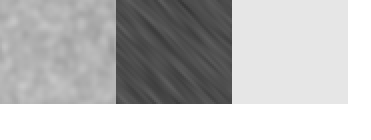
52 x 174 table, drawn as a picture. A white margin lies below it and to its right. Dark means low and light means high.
It is made of 1 by 3 panels. Panel 1,1: high, blotchy, faint in contrast. Panel 1,2: low, slanting down to the right, faint in contrast. Panel 1,3: very high, flat.
